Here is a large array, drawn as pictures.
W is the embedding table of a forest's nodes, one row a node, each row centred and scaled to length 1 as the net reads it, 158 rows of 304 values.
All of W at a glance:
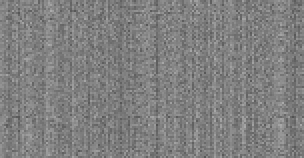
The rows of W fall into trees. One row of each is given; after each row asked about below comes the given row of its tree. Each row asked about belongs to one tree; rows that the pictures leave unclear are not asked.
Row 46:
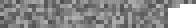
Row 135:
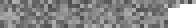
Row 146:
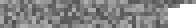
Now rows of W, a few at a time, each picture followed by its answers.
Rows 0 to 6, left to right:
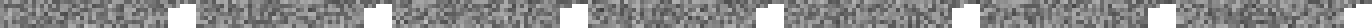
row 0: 135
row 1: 146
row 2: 46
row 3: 146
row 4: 46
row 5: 46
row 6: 146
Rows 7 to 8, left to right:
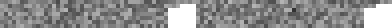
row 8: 146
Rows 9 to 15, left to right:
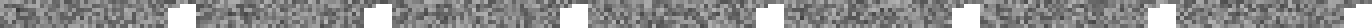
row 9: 135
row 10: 46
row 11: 46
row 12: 146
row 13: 146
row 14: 135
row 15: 46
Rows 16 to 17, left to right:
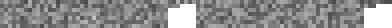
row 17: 46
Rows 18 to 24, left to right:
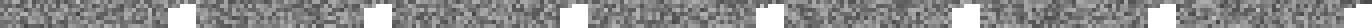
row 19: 135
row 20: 46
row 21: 146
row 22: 135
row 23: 146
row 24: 46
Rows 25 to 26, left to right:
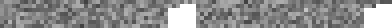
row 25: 135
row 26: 46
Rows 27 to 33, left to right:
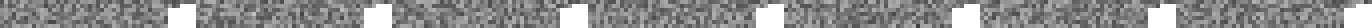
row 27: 46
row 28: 135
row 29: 46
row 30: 135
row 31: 146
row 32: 46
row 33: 135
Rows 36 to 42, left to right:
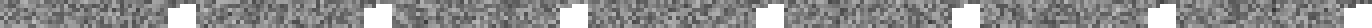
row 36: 46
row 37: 46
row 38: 135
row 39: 135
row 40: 46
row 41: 146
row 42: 46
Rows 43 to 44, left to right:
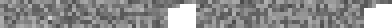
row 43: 146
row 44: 46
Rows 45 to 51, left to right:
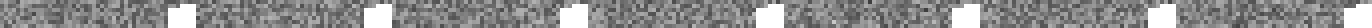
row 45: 46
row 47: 135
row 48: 135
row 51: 146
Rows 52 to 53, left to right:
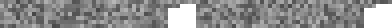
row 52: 146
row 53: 46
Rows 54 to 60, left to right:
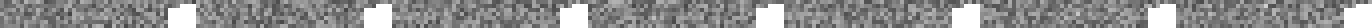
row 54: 46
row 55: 146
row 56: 135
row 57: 46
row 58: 135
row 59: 135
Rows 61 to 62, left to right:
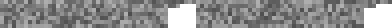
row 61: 146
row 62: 146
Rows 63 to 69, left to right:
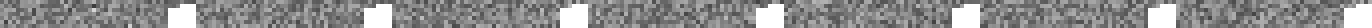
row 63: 46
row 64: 46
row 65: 135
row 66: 146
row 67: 46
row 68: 46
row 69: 135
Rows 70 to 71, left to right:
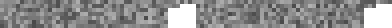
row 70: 135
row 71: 46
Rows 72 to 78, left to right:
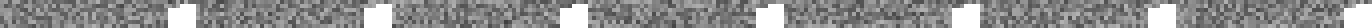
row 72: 135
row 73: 135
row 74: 146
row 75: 146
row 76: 146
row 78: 135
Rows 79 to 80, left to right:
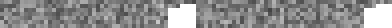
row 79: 46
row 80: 135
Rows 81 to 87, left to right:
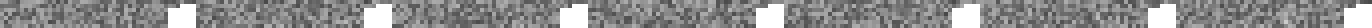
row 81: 46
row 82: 135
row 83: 146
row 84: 146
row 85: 135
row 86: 146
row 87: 46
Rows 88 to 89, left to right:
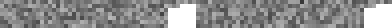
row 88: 135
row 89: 135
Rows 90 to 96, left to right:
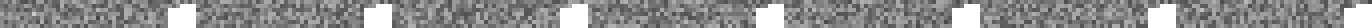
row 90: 135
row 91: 46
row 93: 146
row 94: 46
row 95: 135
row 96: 46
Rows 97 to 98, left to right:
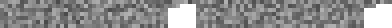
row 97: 135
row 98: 135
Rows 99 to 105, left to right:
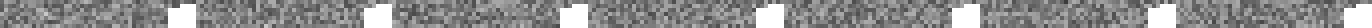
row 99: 46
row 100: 135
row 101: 146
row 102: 135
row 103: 135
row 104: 135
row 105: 146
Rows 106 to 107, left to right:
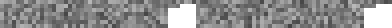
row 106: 146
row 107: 46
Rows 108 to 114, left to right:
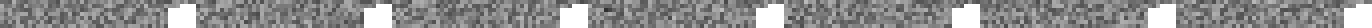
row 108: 135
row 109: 46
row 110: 46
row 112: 146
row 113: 135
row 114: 135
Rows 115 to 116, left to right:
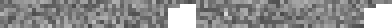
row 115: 46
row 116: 146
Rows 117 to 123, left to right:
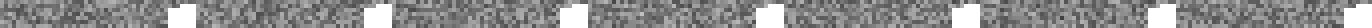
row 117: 146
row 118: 135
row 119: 135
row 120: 135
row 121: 135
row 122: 135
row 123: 146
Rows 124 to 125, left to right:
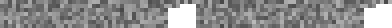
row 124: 135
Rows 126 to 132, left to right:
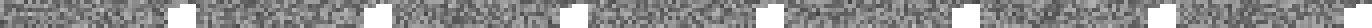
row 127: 135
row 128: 146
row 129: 135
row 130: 46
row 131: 146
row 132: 146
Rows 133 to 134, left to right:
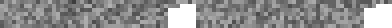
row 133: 135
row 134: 135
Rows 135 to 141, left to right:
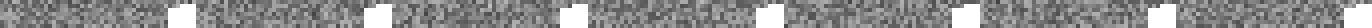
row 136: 135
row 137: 146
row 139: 46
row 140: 146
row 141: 135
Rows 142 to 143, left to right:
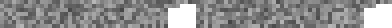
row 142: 135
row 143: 135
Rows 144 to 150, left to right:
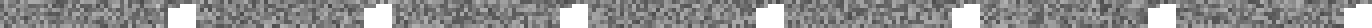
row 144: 46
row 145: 135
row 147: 135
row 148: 135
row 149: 46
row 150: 146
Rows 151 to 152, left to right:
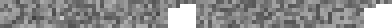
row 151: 146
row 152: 135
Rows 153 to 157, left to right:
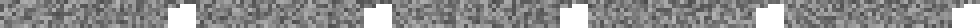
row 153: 46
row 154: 46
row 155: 46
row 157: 135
